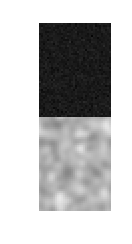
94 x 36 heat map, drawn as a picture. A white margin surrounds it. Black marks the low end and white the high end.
It is made of 2 by 1 panels. Panel 1,1: very low, fine-grained, faint in contrast. Panel 2,1: high, blotchy.
